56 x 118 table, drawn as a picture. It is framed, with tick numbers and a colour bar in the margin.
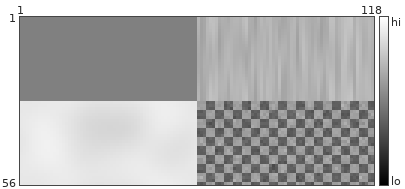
The table splits into 2 rows of 2 panels. Panel 1,1: middling, flat. Panel 1,2: high, streaked downward, faint in contrast. Panel 2,1: very high, smooth, faint in contrast. Panel 2,2: middling, checkered, strong in contrast.
